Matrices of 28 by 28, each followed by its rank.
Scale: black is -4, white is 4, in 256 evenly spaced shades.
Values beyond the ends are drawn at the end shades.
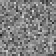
full rank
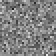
full rank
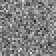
full rank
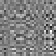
three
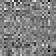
five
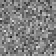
full rank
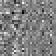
five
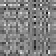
three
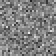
full rank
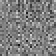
five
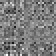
five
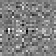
five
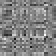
three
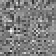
five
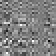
three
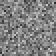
full rank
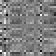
three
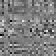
five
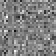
five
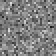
full rank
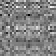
three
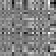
three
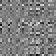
three
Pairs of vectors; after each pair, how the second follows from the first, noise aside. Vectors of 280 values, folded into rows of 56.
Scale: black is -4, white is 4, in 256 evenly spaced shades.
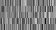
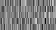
copied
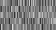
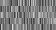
copied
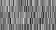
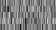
shuffled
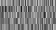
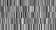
shuffled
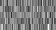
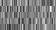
shuffled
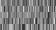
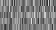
shuffled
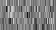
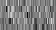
copied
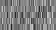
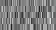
copied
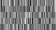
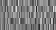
shuffled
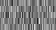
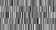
copied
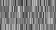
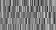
shuffled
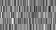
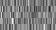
copied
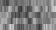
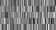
shuffled
